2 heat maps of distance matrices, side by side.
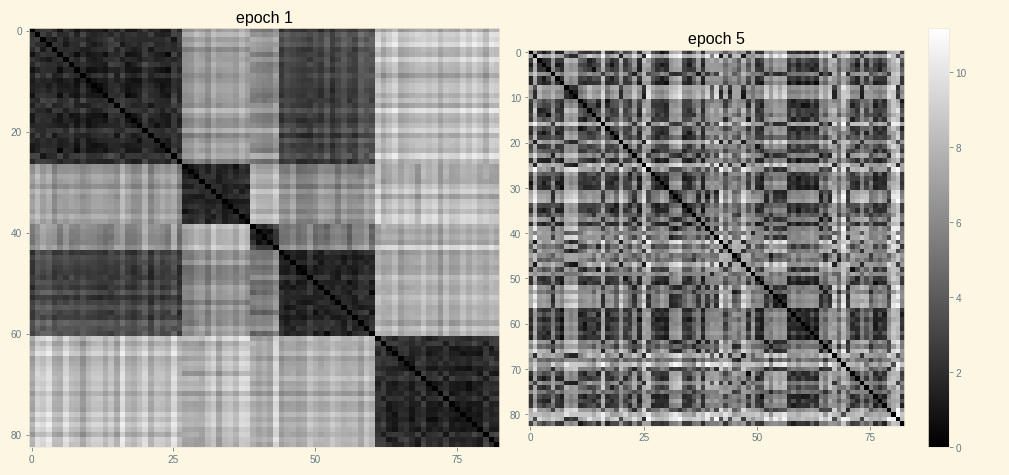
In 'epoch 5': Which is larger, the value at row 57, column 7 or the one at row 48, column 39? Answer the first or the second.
the second
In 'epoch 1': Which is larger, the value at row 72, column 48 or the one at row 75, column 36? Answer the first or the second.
the second
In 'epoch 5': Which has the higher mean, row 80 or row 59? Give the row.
80
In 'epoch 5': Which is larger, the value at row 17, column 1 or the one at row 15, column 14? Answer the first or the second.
the first
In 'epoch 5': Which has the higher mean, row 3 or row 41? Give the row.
41
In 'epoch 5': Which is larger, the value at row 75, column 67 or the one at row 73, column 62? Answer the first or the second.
the first
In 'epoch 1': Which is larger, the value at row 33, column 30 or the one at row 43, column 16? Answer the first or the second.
the second
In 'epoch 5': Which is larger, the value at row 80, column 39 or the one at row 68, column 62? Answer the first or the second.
the first
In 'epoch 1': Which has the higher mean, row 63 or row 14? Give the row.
63
